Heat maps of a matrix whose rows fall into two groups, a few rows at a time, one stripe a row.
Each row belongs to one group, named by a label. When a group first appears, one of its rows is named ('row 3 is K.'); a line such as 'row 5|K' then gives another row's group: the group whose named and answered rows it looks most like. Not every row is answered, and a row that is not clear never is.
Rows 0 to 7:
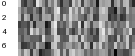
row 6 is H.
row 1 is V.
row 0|H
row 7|V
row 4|H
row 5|V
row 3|H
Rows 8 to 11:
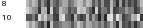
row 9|V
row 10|H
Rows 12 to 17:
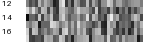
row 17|H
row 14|H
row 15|V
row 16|V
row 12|H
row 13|V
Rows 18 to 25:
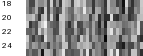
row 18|V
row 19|V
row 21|H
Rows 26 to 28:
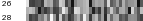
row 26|H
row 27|V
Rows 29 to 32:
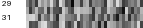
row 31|V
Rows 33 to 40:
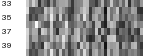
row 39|H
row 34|H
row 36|V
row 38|V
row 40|H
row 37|V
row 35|H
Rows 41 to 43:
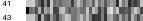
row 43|V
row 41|V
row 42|H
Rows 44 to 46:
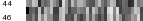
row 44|V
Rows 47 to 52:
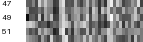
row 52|V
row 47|H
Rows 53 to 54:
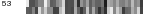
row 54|H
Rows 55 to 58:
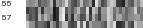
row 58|V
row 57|H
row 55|V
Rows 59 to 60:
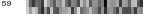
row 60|V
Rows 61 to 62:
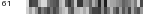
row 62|V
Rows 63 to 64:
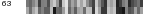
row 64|V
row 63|V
